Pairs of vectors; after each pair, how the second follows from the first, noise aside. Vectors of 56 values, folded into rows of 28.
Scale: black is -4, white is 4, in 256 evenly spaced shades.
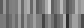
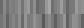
shrunk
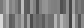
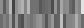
reversed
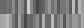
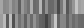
reversed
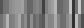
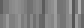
shrunk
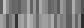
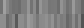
shrunk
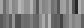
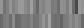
shrunk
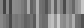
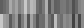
reversed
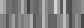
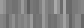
shrunk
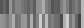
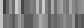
reversed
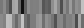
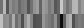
reversed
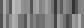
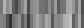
reversed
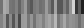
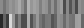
reversed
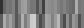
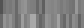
shrunk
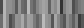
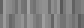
shrunk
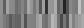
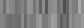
shrunk
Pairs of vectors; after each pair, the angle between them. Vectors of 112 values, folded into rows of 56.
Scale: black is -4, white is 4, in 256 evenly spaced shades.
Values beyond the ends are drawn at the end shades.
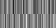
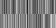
partly aligned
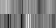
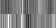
nearly opposite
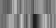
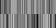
partly aligned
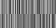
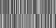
nearly opposite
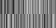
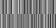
partly opposed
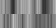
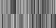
partly aligned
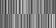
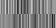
nearly opposite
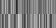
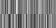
nearly opposite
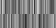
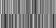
orthogonal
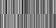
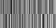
orthogonal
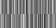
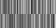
orthogonal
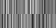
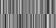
orthogonal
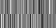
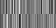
orthogonal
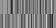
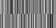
nearly parallel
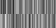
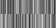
nearly parallel
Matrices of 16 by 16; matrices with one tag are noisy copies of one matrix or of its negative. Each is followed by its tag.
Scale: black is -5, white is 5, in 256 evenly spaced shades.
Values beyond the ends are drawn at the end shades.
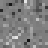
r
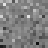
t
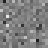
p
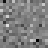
p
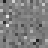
p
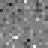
r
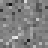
r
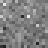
t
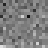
t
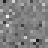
p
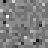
p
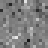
r
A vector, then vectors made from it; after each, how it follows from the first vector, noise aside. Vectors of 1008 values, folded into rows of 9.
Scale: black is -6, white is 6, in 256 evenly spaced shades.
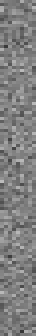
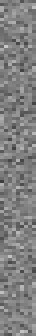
sign-scrambled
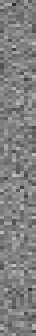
reversed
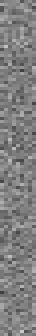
negated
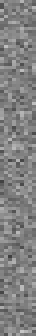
sign-scrambled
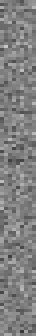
sign-scrambled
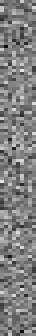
scaled up
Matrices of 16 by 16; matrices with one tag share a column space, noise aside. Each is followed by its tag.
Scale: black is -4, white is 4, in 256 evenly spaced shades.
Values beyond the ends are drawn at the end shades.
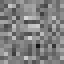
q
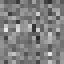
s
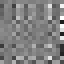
q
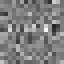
s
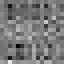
q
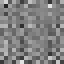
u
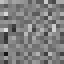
s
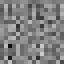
q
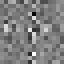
s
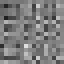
q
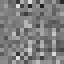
u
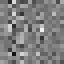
s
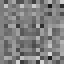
u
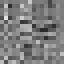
q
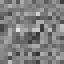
s
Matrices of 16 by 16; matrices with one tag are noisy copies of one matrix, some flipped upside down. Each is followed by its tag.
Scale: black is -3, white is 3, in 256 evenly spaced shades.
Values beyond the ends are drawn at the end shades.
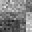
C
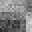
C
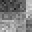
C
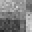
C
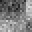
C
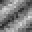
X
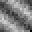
X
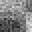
C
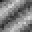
X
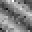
X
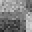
C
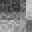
C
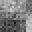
C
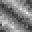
X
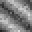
X
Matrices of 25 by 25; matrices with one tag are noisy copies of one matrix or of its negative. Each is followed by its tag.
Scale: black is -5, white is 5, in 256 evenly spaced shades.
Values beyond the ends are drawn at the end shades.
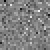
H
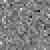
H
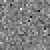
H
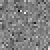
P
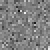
P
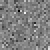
P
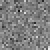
P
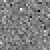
H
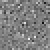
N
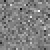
H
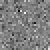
P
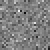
P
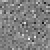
N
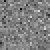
H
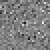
N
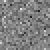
H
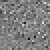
N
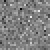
H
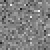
H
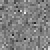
P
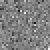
P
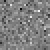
H
